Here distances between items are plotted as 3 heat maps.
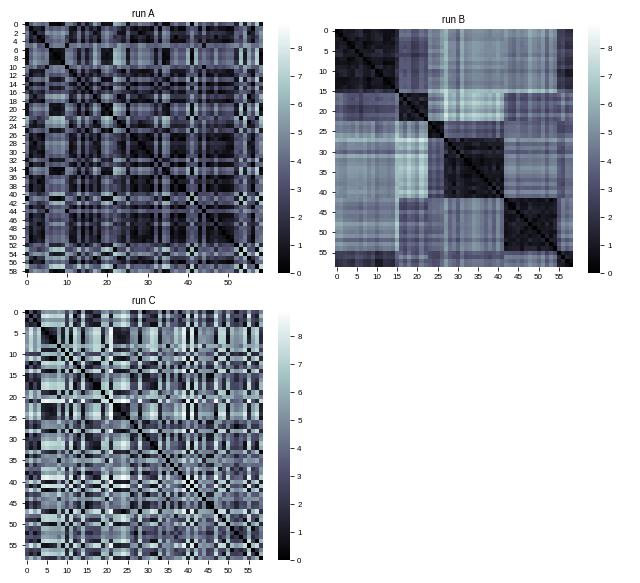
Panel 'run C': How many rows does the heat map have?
59
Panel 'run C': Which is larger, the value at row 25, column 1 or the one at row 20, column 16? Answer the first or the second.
the first
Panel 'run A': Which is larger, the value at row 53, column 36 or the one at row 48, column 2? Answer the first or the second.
the first
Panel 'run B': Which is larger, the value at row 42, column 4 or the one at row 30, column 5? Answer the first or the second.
the first
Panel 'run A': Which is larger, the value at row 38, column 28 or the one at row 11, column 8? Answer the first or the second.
the second
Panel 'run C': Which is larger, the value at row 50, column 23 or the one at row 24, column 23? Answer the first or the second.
the second
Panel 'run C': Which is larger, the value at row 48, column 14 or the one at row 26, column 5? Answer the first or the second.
the first
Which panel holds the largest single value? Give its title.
run C
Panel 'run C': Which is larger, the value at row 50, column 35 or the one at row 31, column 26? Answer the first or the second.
the first
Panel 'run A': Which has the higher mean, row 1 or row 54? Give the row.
54
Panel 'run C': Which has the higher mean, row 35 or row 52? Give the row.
35
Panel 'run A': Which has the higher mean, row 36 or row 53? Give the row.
53
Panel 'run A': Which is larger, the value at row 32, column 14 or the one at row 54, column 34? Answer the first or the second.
the first
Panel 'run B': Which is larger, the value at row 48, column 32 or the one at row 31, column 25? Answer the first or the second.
the first
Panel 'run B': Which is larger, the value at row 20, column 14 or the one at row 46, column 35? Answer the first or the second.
the second
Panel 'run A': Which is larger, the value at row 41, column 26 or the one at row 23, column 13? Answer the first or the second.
the second
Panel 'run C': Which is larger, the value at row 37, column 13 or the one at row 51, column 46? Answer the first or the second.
the first
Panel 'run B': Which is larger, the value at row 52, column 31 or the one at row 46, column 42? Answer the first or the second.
the first
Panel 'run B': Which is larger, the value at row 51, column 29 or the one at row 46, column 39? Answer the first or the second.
the first
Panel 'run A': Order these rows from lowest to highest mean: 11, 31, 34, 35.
31, 11, 35, 34
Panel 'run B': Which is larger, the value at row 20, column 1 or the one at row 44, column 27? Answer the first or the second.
the second
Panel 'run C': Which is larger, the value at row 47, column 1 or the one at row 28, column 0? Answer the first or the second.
the first
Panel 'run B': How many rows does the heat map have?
59
